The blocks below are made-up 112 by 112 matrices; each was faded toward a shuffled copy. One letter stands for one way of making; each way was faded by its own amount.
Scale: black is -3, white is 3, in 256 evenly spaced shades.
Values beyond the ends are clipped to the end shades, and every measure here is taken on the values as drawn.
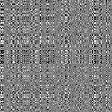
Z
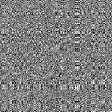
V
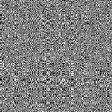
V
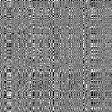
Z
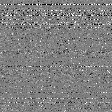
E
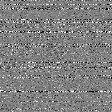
E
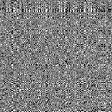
V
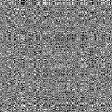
V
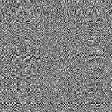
V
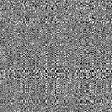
V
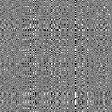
Z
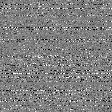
E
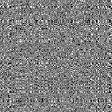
V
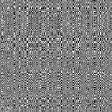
Z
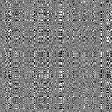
Z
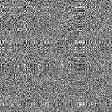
V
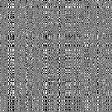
Z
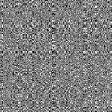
V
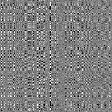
Z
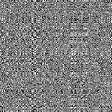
V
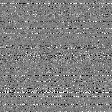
E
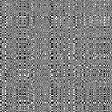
Z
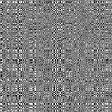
Z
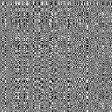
Z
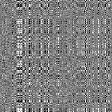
Z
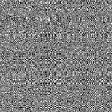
V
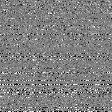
E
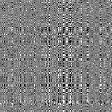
Z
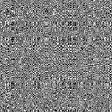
V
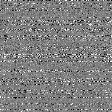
E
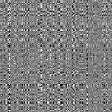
Z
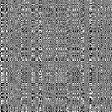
Z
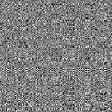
V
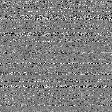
E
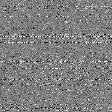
E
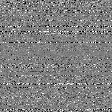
E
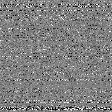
E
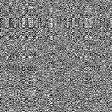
V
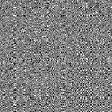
V
